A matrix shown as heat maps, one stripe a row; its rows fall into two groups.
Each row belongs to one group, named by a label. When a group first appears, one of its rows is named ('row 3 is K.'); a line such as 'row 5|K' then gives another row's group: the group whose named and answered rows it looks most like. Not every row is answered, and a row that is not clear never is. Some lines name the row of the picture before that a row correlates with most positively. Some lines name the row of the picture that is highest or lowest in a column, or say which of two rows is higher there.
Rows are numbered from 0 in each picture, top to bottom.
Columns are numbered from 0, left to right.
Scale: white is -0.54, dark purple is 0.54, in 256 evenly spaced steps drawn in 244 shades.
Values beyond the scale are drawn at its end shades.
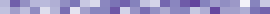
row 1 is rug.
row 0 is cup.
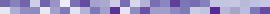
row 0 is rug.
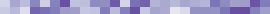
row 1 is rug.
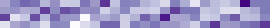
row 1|cup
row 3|rug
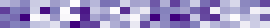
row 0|rug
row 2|rug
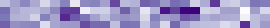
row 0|rug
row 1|cup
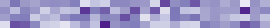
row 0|cup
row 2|cup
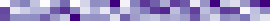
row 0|rug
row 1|cup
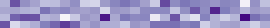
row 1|cup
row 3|cup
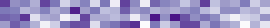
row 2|rug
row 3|cup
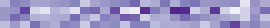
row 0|cup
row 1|rug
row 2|cup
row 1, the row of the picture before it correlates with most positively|2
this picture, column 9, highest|1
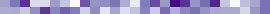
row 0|rug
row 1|cup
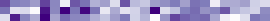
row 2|cup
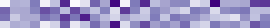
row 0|rug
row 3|rug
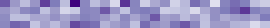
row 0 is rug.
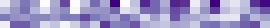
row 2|cup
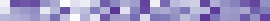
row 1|rug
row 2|rug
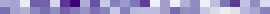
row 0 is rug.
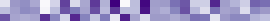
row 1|rug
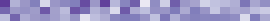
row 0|cup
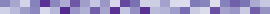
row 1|rug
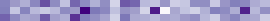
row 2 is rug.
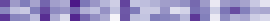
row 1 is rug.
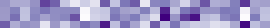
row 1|cup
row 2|cup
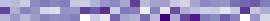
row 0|rug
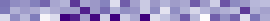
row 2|rug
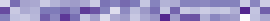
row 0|cup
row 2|cup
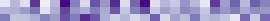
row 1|rug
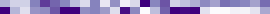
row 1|cup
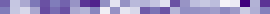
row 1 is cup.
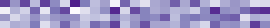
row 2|cup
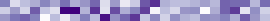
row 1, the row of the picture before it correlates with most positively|3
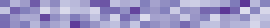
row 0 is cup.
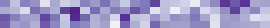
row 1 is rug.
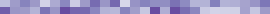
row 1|cup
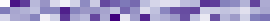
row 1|cup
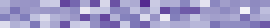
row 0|rug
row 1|cup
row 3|rug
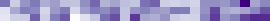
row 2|rug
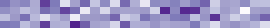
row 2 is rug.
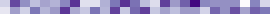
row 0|cup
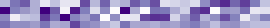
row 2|cup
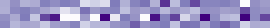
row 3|cup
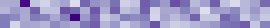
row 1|rug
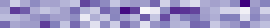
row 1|cup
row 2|cup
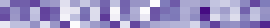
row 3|rug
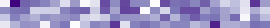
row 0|cup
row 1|cup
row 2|cup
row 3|rug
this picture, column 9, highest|3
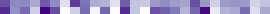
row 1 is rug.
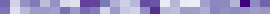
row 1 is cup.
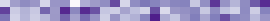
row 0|rug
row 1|cup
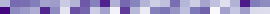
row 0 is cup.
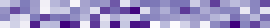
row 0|rug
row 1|cup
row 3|rug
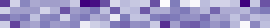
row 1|rug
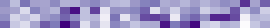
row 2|cup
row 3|cup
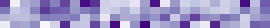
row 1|cup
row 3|rug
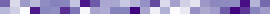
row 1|rug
